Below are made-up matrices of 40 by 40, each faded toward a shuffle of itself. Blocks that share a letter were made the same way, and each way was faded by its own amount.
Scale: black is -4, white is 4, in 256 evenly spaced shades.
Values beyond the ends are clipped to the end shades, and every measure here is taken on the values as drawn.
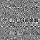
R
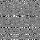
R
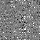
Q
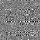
R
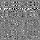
R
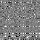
R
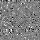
Q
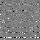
R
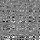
R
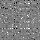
Q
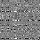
R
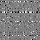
R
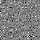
Q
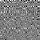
R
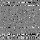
R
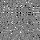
Q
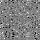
Q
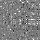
Q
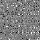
Q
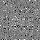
Q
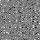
Q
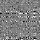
R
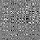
R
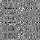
R
